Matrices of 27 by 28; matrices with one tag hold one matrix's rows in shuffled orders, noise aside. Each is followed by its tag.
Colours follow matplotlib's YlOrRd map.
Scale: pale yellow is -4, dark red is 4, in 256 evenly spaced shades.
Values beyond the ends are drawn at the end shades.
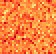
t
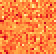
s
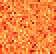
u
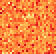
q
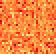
q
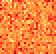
q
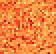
t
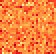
q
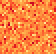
u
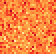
u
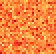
q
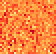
u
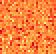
q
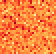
t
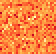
q
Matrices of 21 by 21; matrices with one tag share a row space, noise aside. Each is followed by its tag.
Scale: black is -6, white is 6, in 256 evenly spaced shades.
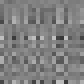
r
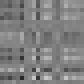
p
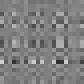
r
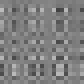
r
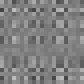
r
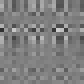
r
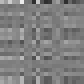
p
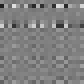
r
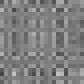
r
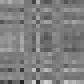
p
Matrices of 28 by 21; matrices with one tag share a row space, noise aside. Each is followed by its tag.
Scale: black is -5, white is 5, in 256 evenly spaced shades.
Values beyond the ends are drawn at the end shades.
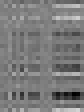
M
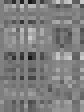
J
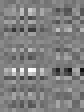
J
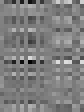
J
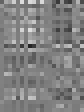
J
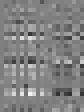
J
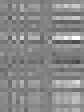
M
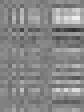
M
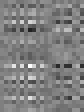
J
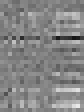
M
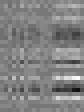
M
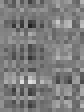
J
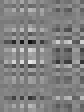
J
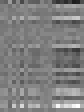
M
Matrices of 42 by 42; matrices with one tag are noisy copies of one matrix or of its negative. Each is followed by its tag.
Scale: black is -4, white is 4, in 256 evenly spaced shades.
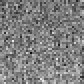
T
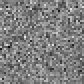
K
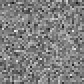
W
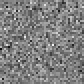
K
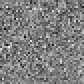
K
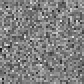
K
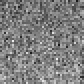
T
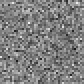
W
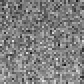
T
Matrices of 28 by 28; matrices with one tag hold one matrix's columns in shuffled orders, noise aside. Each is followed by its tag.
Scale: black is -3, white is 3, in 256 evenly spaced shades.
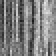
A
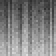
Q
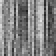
A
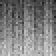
Q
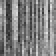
A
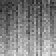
Q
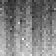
Q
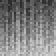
Q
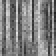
A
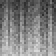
Q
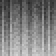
Q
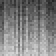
Q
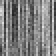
A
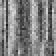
A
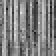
A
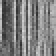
A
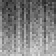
Q
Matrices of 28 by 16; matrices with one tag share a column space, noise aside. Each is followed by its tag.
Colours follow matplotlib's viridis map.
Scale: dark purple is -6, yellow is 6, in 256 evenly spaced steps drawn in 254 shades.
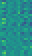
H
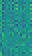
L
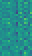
H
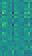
H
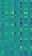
H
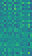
L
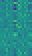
L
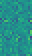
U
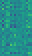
L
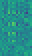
H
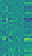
U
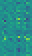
U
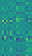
U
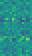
U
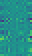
U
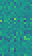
U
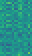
L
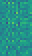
H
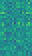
H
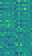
L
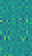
U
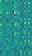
H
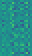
L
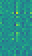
H
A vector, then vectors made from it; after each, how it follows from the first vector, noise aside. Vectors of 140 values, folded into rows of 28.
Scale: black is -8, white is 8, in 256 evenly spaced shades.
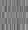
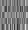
scaled up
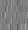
partly zeroed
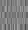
negated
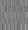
shrunk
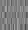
negated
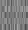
negated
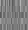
wrapped around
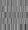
negated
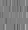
partly zeroed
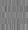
shrunk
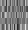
scaled up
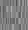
wrapped around
